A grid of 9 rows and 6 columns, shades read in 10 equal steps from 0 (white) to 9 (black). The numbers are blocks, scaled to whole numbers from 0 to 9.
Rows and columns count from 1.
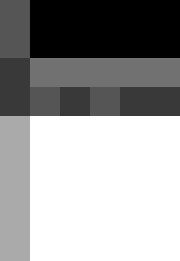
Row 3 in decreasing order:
7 5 5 5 5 5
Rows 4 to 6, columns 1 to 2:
7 6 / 3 0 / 3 0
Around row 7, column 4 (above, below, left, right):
0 0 0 0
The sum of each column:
41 29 30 29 30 30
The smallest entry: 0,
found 25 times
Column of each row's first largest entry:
2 2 1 1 1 1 1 1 1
